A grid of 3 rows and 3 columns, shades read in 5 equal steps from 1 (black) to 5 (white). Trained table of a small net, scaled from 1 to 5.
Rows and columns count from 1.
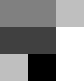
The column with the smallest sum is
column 2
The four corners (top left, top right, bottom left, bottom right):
3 4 4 5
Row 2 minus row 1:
-1 -1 1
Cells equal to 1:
1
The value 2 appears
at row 2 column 1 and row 2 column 2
